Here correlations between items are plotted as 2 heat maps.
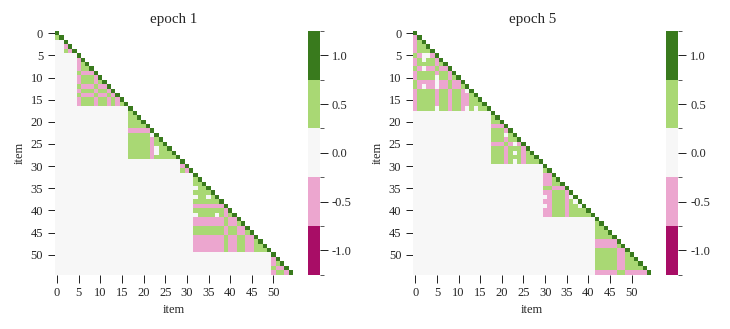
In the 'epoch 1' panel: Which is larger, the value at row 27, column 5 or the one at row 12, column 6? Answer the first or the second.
the first
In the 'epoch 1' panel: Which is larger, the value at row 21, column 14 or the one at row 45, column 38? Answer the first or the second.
the second
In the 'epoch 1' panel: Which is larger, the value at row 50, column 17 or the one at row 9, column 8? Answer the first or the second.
the first
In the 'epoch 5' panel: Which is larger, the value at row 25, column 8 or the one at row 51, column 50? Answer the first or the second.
the second
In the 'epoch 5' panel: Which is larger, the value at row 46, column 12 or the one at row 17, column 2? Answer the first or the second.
the second
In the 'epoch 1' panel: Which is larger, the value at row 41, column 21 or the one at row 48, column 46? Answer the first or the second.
the second
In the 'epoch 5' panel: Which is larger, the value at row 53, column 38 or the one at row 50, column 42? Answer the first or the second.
the second
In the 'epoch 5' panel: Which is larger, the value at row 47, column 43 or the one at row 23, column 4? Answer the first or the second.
the second
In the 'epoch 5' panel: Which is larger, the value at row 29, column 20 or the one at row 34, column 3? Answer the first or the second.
the first
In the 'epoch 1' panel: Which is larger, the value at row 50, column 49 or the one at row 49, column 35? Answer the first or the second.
the first
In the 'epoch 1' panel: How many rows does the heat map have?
55
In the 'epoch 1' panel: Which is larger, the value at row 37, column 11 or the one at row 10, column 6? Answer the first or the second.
the second
